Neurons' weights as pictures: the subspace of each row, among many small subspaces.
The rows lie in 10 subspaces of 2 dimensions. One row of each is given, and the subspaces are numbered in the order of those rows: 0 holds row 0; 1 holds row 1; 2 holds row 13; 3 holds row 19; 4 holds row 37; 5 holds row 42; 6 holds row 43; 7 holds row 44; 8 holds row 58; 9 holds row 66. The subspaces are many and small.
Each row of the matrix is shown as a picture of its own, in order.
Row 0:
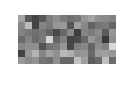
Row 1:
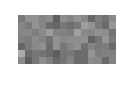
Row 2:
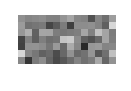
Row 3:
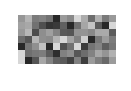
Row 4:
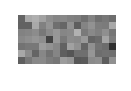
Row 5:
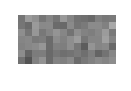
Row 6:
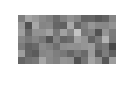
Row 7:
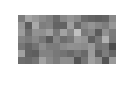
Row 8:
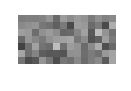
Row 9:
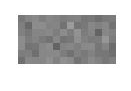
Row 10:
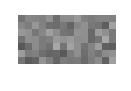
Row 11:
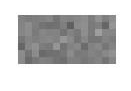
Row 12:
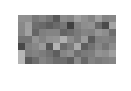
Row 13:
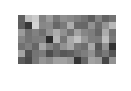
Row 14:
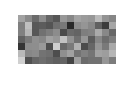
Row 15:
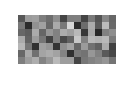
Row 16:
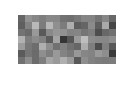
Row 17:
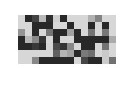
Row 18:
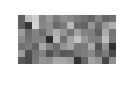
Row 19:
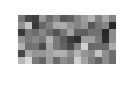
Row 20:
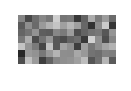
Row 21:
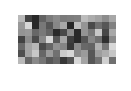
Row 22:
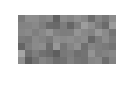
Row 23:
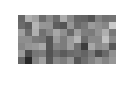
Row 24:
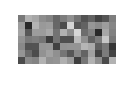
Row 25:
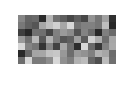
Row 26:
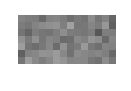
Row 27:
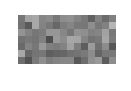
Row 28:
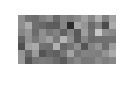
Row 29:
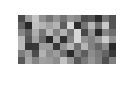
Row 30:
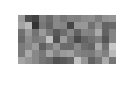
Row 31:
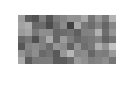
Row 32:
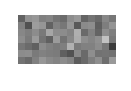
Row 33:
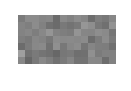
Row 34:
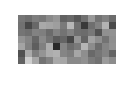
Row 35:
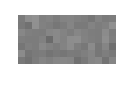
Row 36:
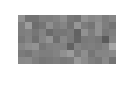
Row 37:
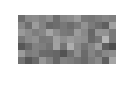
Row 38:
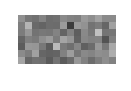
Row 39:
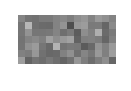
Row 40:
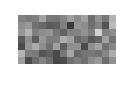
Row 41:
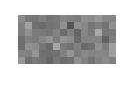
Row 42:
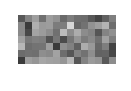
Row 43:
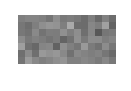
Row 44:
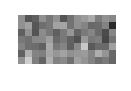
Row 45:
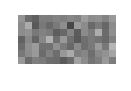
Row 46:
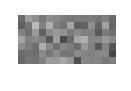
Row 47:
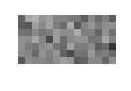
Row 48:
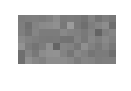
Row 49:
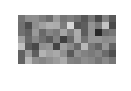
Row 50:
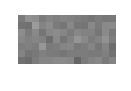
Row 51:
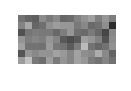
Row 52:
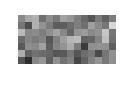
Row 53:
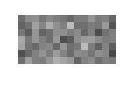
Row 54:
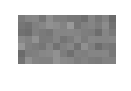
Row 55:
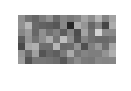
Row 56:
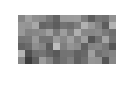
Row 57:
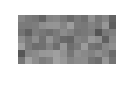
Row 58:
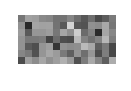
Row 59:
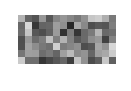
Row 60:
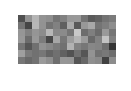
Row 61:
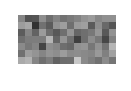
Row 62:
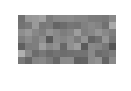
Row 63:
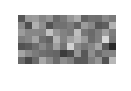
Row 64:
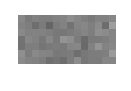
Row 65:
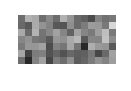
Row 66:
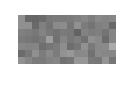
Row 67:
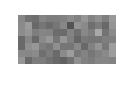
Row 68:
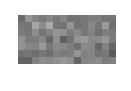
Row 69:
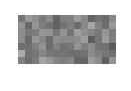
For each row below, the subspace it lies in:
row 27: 2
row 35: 2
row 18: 2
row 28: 6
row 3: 5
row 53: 2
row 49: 6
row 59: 5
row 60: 6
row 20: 5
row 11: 6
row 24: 8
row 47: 9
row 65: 7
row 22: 1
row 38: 1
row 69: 5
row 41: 1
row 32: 4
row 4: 9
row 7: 8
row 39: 8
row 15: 4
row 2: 2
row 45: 0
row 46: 3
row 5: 7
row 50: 3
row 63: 4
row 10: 4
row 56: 8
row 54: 9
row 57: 0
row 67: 0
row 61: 3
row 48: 1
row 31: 9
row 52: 3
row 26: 0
